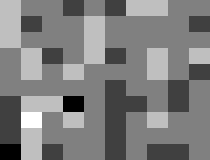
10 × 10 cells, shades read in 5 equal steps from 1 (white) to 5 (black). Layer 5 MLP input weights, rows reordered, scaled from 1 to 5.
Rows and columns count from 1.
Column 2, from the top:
3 4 3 2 2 3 2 1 2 2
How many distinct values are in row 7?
4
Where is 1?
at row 8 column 2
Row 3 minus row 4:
-1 1 -1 0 0 -1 0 1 0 1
